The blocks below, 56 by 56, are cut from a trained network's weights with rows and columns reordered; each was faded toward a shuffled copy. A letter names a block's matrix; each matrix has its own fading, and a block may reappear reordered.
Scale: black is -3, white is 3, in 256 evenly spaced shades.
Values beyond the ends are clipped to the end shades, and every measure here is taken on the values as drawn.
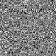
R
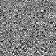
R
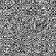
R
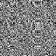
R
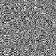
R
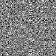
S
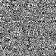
S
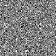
S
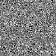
S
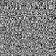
R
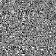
S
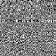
R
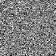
S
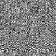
R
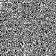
S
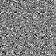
R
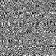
R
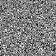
S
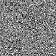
S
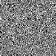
S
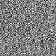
R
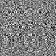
R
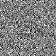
S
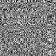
R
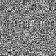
R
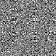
S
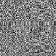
R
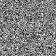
S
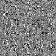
S
